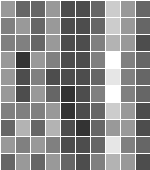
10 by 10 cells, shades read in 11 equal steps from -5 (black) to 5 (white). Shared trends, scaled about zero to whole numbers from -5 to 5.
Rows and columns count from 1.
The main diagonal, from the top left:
1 1 -1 0 -2 -2 -1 1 0 -2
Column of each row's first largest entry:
8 8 8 8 8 8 8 2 8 8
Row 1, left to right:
1 -1 -1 1 -2 -2 -1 3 1 -1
